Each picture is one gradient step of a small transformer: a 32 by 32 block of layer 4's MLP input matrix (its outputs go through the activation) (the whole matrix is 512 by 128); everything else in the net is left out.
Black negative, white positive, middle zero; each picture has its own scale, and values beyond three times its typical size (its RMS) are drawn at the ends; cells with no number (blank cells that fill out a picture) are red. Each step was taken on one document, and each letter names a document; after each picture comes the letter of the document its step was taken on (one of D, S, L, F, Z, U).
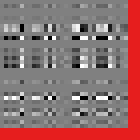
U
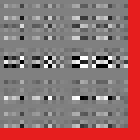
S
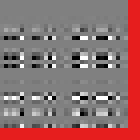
U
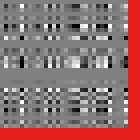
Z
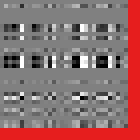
U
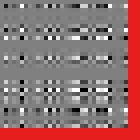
Z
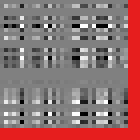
S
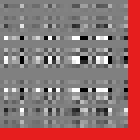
Z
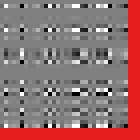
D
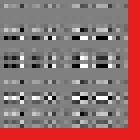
U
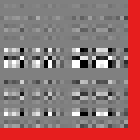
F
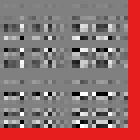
S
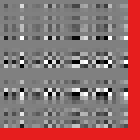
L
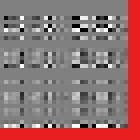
F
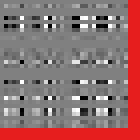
F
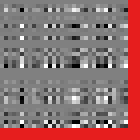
L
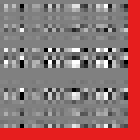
L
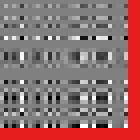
Z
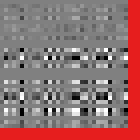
L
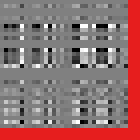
S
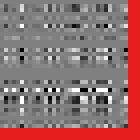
Z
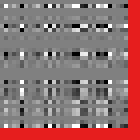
D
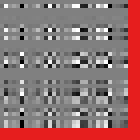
D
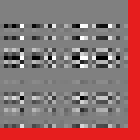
U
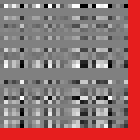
S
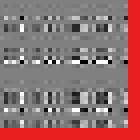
L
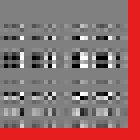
U
